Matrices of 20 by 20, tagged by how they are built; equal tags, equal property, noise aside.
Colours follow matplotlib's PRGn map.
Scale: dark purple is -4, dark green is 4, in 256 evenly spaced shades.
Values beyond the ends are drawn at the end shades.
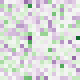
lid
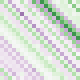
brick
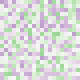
lid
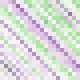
brick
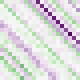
brick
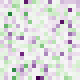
lid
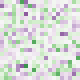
lid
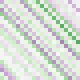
brick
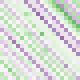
brick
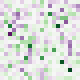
lid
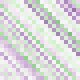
brick
